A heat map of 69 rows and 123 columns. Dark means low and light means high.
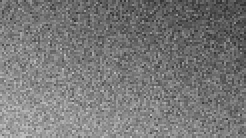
Grain: fine. Histogram: bell-shaped. Ninth with the lowest average: top right. Mirror symmetry: none. Stripes: none. Slope: up to the bottom left. Ninth with the highest average: bottom left.
